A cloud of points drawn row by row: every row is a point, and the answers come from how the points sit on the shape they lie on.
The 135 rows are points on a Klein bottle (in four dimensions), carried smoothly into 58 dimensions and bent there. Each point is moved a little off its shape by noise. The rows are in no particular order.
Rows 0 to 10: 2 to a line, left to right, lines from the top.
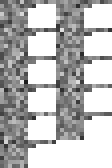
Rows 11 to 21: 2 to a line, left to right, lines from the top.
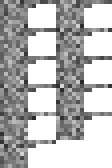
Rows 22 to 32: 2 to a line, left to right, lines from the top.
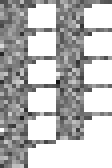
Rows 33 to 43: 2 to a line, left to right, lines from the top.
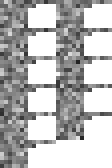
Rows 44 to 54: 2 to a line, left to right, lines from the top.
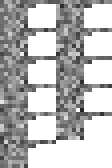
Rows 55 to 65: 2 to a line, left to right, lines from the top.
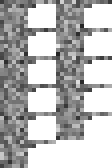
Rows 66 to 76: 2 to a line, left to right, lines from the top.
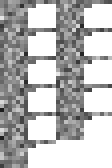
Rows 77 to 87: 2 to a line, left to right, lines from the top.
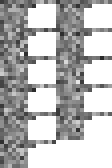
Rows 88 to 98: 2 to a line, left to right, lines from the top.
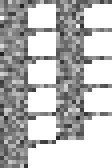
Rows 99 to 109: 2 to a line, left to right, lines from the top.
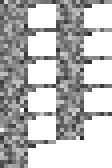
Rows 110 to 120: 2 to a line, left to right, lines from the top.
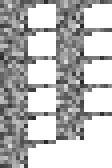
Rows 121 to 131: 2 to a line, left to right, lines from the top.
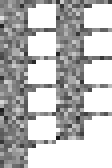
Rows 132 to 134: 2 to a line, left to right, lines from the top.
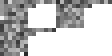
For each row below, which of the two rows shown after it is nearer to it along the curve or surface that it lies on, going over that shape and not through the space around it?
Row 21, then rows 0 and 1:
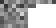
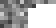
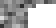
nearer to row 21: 0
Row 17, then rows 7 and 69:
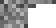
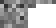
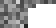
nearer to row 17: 7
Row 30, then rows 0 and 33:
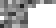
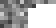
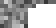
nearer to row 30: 33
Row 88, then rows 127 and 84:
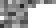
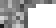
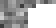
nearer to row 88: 84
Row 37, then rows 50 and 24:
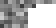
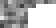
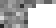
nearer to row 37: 24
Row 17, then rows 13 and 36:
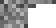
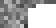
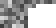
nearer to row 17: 13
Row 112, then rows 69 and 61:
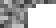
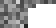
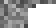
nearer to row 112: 69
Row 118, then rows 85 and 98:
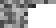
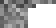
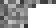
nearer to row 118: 85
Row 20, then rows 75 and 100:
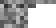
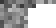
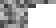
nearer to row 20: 100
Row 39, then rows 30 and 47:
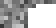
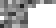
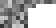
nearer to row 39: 47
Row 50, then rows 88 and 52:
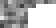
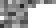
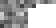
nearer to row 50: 88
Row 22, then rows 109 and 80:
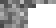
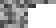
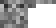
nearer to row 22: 80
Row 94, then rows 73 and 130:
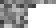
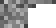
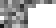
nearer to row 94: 73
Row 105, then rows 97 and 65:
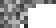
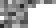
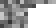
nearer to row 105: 97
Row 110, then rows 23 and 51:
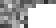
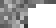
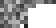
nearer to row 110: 51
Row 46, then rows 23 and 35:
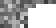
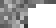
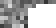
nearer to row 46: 35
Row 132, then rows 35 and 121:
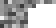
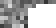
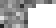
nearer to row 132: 121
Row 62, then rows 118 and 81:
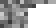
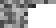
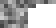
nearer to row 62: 118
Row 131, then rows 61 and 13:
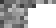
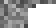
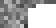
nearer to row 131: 61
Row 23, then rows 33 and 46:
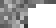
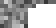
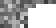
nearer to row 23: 33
